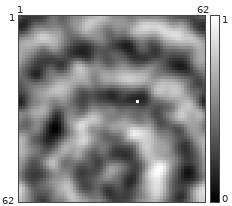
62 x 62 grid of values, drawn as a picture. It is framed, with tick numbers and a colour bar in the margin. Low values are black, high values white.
Lone odd cells: 1, higher than its neighbours. Rings: centred on the bottom middle. Slope: none.
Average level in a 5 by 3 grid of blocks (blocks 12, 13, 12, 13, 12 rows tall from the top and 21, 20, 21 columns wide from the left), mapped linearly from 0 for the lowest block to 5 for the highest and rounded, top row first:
3 3 5
2 3 2
3 2 4
3 3 4
3 0 4
